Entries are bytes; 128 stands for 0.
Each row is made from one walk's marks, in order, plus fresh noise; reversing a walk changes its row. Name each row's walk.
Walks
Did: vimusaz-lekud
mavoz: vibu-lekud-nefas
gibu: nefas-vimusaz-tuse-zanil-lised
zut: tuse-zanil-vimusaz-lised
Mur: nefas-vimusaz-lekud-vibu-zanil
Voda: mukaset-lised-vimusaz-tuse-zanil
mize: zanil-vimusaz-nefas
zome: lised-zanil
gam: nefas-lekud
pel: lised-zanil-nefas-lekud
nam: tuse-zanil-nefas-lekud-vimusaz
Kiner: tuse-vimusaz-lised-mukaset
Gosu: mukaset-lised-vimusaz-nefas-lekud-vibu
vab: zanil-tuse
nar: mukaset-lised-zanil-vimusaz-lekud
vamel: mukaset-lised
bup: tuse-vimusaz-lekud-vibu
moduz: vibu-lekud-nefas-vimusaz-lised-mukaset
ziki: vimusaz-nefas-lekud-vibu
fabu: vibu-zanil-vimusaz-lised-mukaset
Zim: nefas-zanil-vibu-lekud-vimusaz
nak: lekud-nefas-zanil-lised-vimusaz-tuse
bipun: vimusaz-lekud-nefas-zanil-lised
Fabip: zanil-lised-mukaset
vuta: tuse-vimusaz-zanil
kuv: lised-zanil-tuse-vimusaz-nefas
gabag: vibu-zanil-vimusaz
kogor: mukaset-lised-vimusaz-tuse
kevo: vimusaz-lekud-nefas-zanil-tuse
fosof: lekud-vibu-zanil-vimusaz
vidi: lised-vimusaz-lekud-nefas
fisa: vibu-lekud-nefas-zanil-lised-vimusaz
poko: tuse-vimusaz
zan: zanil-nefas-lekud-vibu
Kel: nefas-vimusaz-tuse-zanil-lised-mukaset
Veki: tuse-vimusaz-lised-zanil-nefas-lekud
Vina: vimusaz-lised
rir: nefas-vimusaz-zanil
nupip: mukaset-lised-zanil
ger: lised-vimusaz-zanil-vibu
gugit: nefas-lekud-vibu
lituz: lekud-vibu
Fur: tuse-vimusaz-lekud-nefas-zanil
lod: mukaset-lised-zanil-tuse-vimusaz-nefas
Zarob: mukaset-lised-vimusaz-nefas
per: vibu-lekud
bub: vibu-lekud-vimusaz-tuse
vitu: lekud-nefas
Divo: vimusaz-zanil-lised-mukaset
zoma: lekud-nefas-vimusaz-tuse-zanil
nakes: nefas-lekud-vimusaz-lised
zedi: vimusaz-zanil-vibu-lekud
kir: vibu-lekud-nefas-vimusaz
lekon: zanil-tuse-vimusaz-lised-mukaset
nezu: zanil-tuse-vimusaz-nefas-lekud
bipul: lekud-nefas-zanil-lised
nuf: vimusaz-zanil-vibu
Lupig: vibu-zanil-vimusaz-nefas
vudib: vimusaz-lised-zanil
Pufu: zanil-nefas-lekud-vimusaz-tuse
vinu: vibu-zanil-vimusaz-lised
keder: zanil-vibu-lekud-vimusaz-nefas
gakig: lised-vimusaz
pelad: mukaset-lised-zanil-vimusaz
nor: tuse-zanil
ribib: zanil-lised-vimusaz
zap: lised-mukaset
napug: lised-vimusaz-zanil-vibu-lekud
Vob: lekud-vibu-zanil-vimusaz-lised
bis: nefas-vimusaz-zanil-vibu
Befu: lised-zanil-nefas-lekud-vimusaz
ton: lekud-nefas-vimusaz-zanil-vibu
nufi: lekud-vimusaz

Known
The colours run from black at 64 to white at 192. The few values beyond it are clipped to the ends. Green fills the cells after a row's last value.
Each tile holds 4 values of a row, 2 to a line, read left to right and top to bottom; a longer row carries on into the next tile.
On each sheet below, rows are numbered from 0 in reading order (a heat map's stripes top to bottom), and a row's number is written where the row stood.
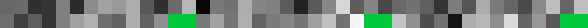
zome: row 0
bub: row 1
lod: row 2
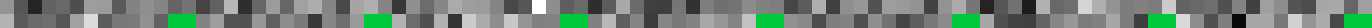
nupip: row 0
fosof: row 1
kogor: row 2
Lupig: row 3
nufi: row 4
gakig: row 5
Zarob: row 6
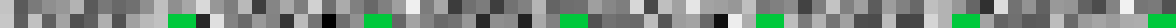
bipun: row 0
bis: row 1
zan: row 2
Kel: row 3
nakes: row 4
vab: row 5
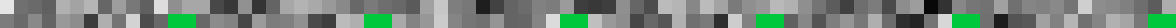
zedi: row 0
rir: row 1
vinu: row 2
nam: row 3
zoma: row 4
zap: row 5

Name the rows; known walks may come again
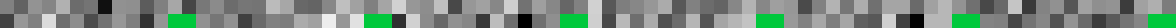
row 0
per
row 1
kevo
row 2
bis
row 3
bipun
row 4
gibu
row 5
nufi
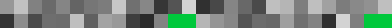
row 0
ger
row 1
nam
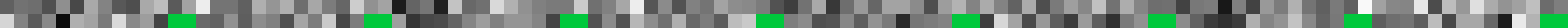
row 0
Zarob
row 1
zedi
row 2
gakig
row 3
fabu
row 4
fosof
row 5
gugit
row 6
kuv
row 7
Kel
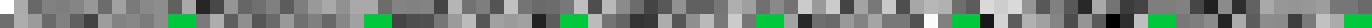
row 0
ziki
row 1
gabag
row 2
napug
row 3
mize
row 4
Fabip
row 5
ton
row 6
Mur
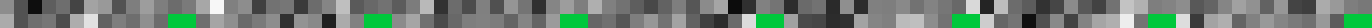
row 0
nupip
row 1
zan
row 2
vitu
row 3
zoma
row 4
vidi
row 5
keder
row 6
vamel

